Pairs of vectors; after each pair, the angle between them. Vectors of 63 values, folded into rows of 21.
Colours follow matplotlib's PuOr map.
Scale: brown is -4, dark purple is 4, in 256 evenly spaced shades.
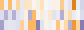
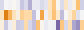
partly opposed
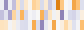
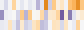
partly aligned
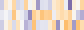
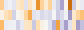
nearly opposite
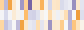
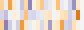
nearly parallel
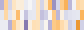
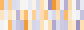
nearly opposite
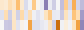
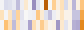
nearly opposite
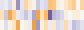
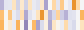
partly aligned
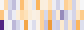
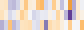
partly aligned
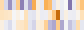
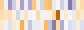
nearly parallel
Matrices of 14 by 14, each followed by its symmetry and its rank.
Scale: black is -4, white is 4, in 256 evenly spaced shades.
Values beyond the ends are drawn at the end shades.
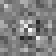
symmetric, rank three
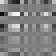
neither, rank one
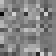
neither, rank three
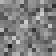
neither, full rank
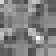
symmetric, rank two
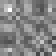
symmetric, rank three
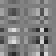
neither, rank one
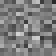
neither, rank three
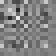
symmetric, rank two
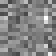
neither, rank three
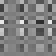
neither, rank one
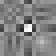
symmetric, rank two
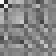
symmetric, rank three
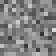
neither, full rank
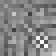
symmetric, rank three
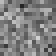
neither, full rank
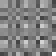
symmetric, rank two
